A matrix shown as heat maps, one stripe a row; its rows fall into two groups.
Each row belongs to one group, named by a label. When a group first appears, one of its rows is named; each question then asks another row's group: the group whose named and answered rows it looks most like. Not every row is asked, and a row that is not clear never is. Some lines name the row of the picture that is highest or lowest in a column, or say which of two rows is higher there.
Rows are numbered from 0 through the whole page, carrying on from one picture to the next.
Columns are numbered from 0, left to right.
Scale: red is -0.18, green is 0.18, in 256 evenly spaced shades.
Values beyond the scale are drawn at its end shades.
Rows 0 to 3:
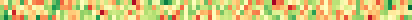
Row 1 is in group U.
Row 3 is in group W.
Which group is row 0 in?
U
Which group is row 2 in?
W
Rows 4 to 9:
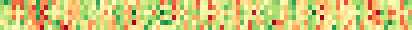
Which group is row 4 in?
W
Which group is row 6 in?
W
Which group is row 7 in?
W
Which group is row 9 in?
U
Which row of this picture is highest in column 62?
6
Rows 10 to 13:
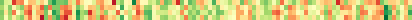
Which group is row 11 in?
U
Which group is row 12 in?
U
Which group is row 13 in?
U
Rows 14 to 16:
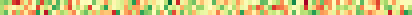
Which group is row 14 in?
W
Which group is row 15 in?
U
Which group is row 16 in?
W
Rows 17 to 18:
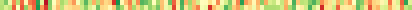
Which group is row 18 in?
W
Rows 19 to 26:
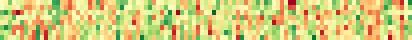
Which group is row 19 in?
U
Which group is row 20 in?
U
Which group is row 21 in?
W
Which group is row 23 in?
U
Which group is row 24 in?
W
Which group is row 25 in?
W
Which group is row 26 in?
W
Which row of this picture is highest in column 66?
19
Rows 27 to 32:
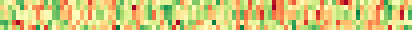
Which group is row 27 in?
U
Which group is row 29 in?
U
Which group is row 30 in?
U
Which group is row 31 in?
W
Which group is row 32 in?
W
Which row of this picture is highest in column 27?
31
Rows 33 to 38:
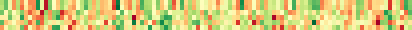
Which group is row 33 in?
W
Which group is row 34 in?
W
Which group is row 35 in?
U
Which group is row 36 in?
U
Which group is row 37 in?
W
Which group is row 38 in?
U
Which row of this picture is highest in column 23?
37
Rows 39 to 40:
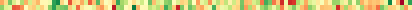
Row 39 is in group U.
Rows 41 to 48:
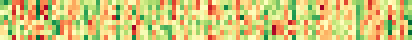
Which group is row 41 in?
W
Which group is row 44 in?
W
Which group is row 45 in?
U
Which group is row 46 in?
U
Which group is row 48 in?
W
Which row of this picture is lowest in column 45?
45
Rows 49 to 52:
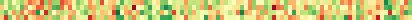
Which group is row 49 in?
U
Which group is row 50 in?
U
